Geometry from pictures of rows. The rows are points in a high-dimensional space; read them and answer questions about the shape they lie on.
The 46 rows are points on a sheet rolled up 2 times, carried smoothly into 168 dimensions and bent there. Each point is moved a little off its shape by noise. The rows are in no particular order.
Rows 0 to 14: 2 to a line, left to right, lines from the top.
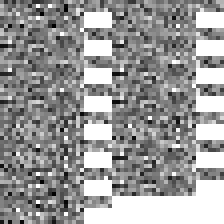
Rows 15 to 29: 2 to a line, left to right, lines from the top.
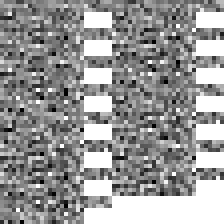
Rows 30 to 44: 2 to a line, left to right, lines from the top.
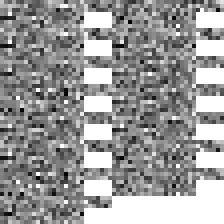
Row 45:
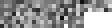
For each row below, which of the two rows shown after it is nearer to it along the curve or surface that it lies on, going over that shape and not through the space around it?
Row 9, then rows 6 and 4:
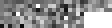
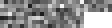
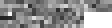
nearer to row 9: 6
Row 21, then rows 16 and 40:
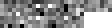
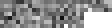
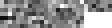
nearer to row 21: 40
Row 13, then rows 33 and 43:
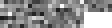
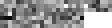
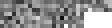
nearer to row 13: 33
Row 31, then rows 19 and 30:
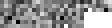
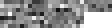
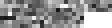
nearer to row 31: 30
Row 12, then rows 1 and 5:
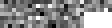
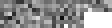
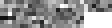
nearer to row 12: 5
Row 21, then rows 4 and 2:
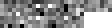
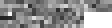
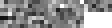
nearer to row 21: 2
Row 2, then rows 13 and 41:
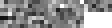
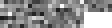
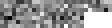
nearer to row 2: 13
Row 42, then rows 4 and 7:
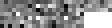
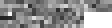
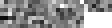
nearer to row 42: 7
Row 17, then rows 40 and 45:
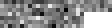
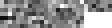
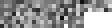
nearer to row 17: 40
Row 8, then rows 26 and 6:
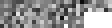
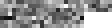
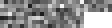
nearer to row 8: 26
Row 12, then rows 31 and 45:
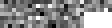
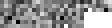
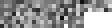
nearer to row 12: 45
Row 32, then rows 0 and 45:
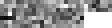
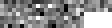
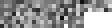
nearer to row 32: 45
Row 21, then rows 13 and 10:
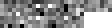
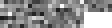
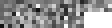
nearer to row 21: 10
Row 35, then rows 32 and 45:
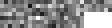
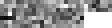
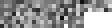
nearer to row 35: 32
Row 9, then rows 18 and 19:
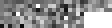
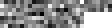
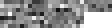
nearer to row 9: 18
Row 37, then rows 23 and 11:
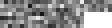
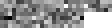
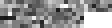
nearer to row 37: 11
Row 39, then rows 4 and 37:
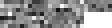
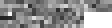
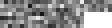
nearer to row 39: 37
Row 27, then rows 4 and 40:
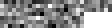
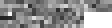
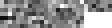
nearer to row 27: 40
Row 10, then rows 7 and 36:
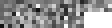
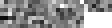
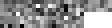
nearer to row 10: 36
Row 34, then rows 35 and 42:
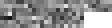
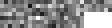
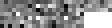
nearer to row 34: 35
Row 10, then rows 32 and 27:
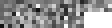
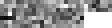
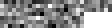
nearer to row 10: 27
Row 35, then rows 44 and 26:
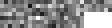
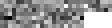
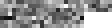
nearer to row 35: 26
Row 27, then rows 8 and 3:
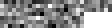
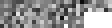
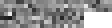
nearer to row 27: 8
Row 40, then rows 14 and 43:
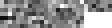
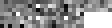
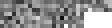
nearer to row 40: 43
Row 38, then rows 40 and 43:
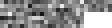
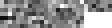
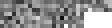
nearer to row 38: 40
